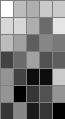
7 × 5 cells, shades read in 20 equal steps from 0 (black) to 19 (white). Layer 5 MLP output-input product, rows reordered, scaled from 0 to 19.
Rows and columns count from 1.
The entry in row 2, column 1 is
16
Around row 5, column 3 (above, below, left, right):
12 4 5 1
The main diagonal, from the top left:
19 16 7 6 15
